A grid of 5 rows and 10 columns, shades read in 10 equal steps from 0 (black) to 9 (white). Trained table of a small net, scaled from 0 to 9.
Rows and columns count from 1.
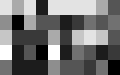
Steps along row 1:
down up down up same same same down down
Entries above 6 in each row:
6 0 4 2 0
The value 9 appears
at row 4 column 1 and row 4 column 5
